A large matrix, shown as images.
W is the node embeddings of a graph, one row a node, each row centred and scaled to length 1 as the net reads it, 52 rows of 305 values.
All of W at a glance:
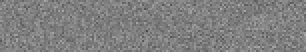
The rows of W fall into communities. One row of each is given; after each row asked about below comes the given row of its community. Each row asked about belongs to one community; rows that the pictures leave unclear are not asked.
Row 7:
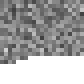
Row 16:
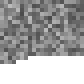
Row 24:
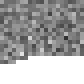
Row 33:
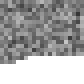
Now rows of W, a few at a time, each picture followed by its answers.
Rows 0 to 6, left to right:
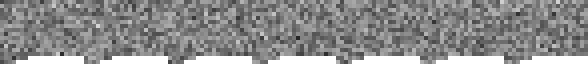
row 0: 7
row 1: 24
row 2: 16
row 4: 33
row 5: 33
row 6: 16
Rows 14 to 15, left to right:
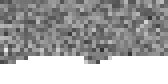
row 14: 7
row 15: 7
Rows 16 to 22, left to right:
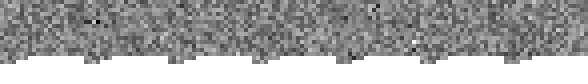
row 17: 33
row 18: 24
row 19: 16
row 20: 24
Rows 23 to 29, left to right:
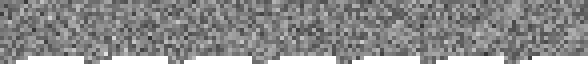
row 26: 24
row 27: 7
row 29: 16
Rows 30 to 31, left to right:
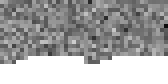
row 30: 16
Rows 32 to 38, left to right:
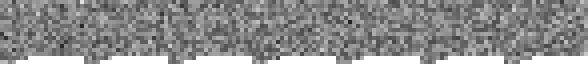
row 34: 24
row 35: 16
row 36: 33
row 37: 33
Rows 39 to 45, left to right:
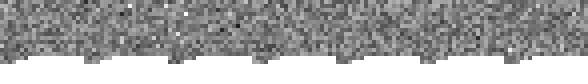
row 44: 16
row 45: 7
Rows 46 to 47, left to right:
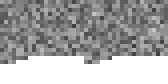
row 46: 24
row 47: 16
